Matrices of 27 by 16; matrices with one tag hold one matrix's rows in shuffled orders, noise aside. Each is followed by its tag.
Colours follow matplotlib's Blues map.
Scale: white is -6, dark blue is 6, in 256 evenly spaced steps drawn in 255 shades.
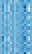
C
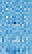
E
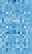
E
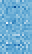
E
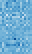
E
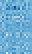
E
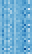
C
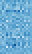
E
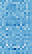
E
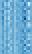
C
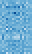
E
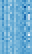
C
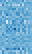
E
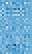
E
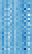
C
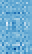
E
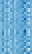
C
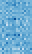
E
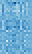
E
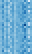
C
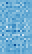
E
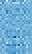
E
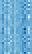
C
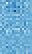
E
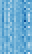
C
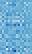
E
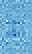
E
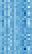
C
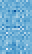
E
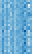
C
